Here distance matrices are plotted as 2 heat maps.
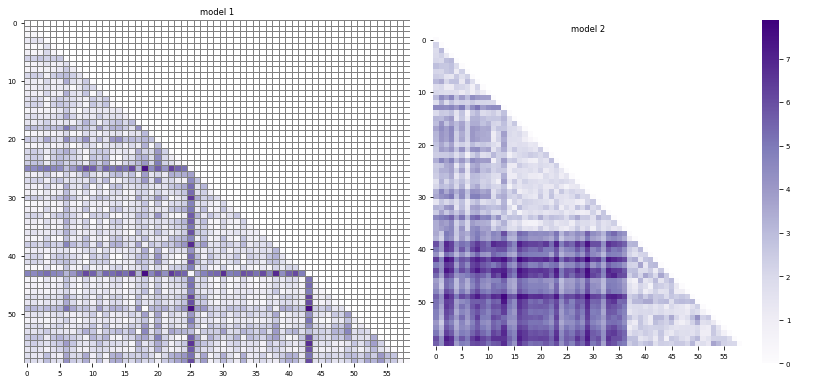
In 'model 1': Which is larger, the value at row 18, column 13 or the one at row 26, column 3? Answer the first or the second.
the first
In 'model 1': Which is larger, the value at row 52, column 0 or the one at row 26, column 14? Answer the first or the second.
the second
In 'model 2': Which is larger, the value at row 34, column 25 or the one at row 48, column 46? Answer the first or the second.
the first
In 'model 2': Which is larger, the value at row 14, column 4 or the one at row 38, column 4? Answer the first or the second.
the second
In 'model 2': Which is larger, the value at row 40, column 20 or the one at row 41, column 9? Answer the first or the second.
the first
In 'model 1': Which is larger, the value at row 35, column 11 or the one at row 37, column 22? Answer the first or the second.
the second
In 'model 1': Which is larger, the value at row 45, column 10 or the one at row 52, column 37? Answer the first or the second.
the second
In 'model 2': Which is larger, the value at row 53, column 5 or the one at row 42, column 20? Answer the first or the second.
the second
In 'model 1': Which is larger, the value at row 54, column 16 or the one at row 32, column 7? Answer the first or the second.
the first
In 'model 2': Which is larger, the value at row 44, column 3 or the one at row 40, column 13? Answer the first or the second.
the first
